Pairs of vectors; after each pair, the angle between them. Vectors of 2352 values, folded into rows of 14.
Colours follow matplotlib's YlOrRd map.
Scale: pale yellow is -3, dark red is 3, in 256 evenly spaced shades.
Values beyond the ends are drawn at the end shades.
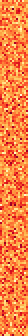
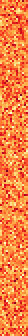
nearly opposite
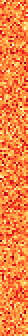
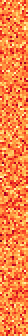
nearly parallel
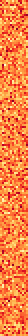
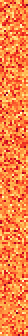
orthogonal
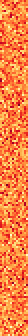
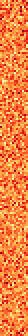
orthogonal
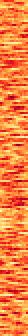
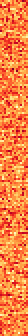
partly opposed
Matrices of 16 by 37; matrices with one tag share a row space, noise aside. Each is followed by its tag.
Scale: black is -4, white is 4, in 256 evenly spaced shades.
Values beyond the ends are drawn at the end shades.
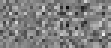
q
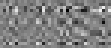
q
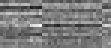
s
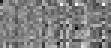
q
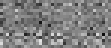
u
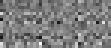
u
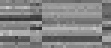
s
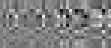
q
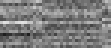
s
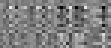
q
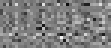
q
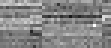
s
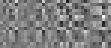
q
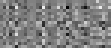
q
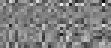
q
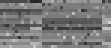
s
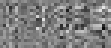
q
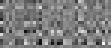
u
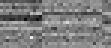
s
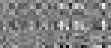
q
